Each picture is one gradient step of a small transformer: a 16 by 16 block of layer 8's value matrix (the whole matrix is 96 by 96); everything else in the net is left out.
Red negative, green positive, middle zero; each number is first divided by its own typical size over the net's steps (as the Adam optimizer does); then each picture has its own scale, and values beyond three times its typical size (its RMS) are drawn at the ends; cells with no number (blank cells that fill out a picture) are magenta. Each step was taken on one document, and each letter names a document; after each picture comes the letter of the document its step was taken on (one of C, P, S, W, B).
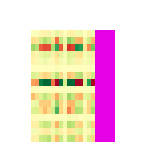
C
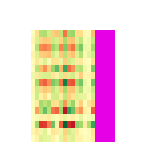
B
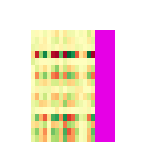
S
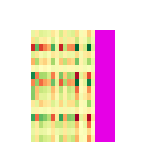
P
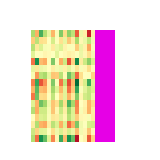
P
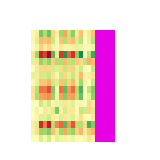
B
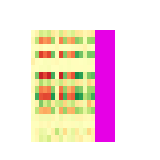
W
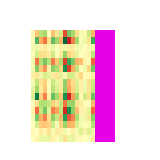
B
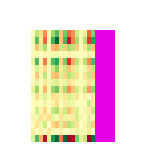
S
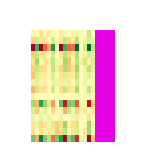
P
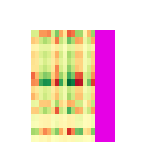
C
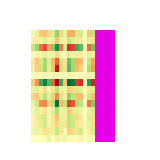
C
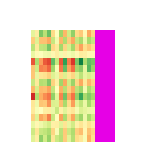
B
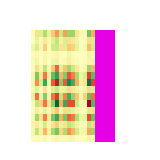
S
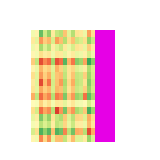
W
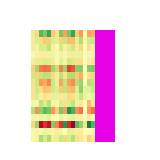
B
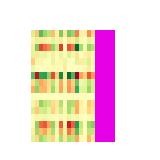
P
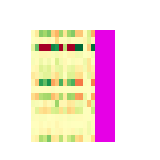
C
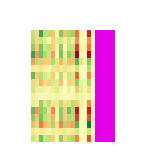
P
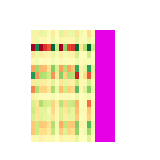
P
